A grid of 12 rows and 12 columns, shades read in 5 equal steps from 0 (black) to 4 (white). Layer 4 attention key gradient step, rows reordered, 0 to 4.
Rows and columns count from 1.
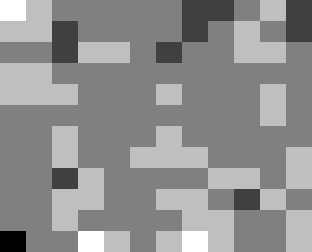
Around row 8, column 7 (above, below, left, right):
3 2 3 3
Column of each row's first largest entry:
1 1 4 1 1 11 3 3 4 3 3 4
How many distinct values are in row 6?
2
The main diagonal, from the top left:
4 3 1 2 2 2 3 3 3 1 2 3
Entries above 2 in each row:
3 3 4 2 5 1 2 5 4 5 4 6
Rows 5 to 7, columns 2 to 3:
3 3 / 2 2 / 2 3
